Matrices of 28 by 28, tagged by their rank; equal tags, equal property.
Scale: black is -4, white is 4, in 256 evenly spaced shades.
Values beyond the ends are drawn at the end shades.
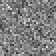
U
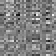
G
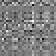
G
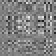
G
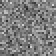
U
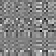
G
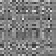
G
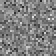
U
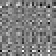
G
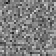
U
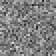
U
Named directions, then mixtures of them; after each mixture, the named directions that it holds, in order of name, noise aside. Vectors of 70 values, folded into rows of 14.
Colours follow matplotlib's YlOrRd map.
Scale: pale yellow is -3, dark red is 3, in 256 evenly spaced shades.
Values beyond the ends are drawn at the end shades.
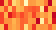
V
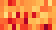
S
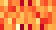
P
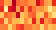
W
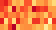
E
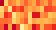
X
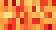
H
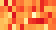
H, S, X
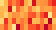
E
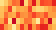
E, P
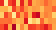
P, S, X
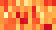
H, S, V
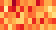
W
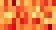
H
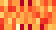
P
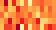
H, P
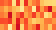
H, P, S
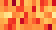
H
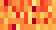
E, H, P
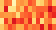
W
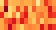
H, W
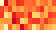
X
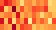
E, S, W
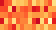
E, V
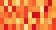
P, V, X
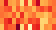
P
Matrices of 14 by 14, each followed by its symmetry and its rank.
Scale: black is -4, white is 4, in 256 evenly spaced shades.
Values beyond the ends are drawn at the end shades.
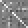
symmetric, full rank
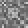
symmetric, rank three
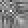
symmetric, rank three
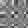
symmetric, rank two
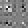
symmetric, rank two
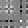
symmetric, rank two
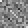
symmetric, full rank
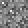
symmetric, full rank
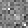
symmetric, rank three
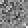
symmetric, full rank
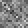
symmetric, full rank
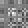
symmetric, rank two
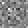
symmetric, rank three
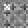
symmetric, rank three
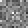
symmetric, rank three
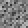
symmetric, full rank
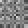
symmetric, rank two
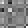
symmetric, rank two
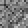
symmetric, full rank
